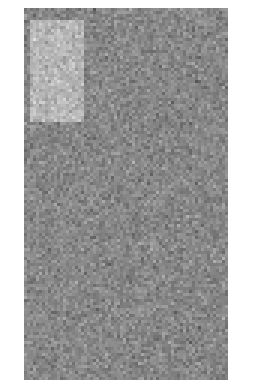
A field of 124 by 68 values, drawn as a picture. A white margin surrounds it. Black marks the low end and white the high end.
The ninth with the highest average is the top left. There are no regular stripes. An odd patch, higher than its surroundings, sits in the top left.
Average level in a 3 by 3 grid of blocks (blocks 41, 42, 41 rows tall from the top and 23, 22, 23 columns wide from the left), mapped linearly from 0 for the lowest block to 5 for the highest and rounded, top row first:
500 / 000 / 000
